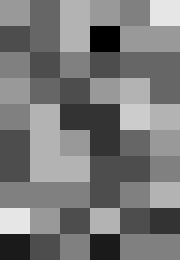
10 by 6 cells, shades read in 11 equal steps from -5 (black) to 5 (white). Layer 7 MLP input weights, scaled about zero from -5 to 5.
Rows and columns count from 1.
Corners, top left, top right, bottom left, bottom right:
1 4 -4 0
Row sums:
7 -4 -6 0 1 -2 -2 0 0 -10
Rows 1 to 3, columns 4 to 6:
1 0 4 | -5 1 1 | -2 -1 -1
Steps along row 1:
down up down down up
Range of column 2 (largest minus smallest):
4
